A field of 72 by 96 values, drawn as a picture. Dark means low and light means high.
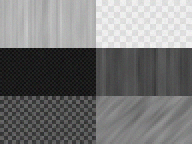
It is made of 3 by 2 panels. Panel 1,1: high, streaked downward, faint in contrast. Panel 1,2: very high, checkered, faint in contrast. Panel 2,1: very low, checkered, faint in contrast. Panel 2,2: low, streaked downward, faint in contrast. Panel 3,1: low, checkered. Panel 3,2: middling, slanting up to the right, faint in contrast.
